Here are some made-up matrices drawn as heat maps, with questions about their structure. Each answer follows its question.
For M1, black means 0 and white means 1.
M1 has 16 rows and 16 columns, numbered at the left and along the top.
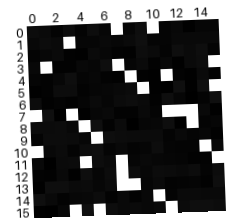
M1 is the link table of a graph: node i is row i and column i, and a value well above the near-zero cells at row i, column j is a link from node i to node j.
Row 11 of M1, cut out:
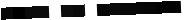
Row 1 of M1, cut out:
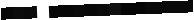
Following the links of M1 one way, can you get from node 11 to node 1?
yes
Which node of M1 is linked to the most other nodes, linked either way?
node 7
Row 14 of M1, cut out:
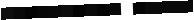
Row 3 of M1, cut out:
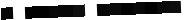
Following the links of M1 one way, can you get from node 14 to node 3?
yes
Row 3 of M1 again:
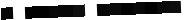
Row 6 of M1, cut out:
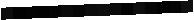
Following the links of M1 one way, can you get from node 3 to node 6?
no
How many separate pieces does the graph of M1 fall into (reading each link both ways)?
3
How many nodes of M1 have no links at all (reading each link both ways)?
2
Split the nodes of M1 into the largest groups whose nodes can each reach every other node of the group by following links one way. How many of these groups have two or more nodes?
1
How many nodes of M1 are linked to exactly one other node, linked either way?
4
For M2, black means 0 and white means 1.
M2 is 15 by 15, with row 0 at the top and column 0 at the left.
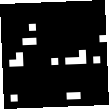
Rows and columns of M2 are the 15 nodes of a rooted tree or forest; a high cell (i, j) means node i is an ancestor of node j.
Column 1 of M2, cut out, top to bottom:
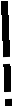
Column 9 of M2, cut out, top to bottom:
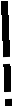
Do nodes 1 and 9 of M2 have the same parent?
yes
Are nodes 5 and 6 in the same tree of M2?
no
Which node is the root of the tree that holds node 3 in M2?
5
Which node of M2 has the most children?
13
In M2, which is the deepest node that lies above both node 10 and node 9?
13
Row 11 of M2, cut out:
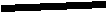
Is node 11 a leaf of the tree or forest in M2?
yes
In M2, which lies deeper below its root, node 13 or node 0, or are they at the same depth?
node 13
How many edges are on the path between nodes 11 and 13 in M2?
3
